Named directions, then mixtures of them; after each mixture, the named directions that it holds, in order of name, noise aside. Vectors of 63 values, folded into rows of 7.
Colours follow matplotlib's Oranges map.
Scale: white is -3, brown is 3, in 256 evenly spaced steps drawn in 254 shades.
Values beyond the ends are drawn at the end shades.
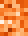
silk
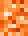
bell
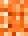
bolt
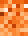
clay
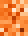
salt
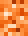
bell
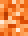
bell, silk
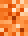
salt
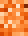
clay, silk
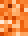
salt, silk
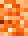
silk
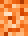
bell, silk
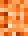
bolt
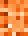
bolt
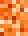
salt, silk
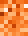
clay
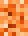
bell, bolt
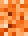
bell, bolt
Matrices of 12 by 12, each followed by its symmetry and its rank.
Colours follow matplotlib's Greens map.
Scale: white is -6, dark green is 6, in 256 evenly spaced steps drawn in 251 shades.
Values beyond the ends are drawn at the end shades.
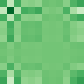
symmetric, rank one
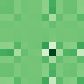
symmetric, rank one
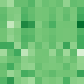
neither, rank two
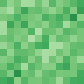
symmetric, full rank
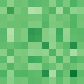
symmetric, rank two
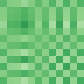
symmetric, rank one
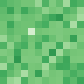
symmetric, full rank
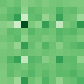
symmetric, rank two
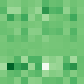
neither, rank two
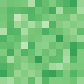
symmetric, full rank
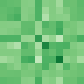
symmetric, rank two
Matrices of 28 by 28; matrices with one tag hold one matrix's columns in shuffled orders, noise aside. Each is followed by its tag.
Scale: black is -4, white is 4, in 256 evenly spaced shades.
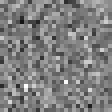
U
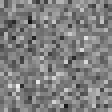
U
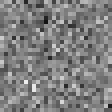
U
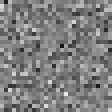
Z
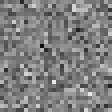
Z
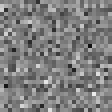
Z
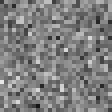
U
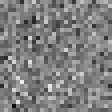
U
